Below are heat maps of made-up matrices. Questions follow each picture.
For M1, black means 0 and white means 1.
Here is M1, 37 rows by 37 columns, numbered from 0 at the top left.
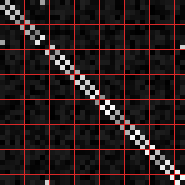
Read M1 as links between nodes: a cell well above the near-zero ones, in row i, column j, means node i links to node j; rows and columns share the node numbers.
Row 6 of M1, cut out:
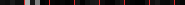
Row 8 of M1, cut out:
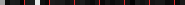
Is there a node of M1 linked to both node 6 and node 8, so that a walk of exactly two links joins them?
yes
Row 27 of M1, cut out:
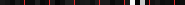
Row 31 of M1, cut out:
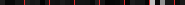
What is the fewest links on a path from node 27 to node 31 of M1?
4
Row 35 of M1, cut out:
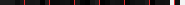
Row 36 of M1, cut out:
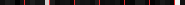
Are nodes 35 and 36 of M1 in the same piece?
yes
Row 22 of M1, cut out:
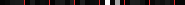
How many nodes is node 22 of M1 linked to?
2
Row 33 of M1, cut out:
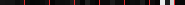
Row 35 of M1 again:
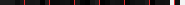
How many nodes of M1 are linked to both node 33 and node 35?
1
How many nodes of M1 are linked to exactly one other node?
0
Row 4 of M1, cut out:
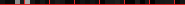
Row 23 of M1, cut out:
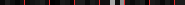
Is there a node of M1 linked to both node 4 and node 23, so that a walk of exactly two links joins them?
no
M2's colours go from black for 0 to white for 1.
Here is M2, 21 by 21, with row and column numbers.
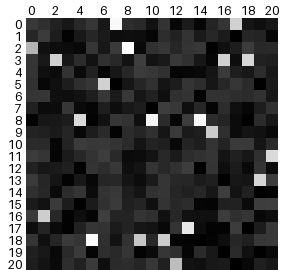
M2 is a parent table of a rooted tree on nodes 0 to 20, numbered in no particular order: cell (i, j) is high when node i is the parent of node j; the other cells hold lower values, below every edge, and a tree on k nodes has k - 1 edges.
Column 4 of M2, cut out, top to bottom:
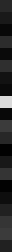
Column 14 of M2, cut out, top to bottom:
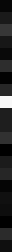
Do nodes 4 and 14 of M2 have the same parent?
yes
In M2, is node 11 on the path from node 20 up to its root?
yes
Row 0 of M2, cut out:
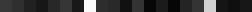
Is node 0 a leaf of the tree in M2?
no
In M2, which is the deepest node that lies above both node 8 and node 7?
2
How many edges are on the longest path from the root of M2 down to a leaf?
5
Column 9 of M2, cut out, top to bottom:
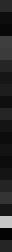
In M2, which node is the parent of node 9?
18
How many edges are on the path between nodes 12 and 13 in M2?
8
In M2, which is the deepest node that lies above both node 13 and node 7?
0
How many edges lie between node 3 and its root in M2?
0
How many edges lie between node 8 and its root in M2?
2
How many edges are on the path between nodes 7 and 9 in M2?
5
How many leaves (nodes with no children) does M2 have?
9
